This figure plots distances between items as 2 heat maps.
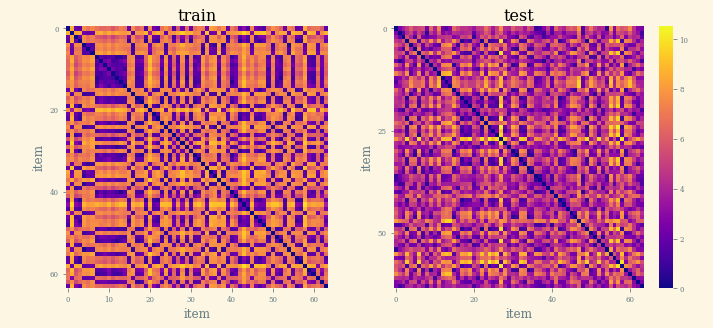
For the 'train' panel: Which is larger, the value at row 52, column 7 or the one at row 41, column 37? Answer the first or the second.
the second
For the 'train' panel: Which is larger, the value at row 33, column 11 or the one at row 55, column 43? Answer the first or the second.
the second
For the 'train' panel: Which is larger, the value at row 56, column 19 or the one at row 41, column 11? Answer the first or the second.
the second
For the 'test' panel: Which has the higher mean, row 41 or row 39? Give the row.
41
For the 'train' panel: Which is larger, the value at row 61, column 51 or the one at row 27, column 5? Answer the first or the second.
the second
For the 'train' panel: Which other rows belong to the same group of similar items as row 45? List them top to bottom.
1, 4, 5, 6, 16, 20, 24, 33, 35, 36, 38, 50, 54, 58, 61
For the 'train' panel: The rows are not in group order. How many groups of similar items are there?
3
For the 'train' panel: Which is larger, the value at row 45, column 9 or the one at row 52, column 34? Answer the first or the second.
the first
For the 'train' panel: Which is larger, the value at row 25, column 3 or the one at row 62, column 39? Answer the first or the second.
the first
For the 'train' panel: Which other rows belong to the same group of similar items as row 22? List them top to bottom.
0, 2, 3, 15, 19, 21, 26, 28, 30, 34, 39, 42, 43, 44, 46, 47, 48, 53, 56, 57, 63
